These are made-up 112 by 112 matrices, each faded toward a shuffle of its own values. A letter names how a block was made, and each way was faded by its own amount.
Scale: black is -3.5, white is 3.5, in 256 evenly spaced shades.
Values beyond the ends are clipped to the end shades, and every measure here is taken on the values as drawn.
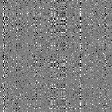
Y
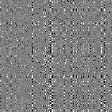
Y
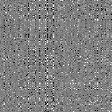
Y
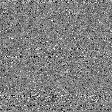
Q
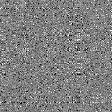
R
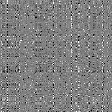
Y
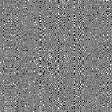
Y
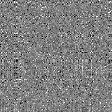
R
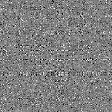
R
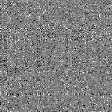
R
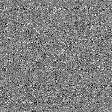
Q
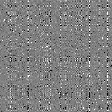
Y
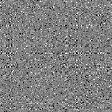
R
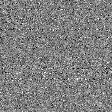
Q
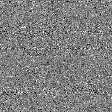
Q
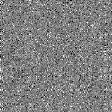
R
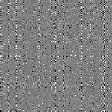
Y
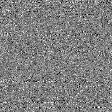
Q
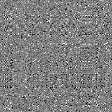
R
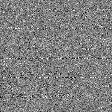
Q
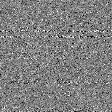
Q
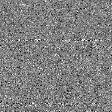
Q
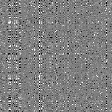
Y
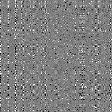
Y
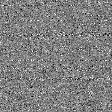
Q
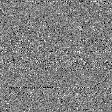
Q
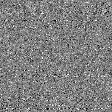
Q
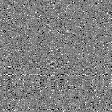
R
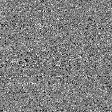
Q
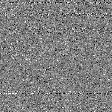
Q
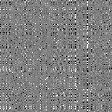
Y
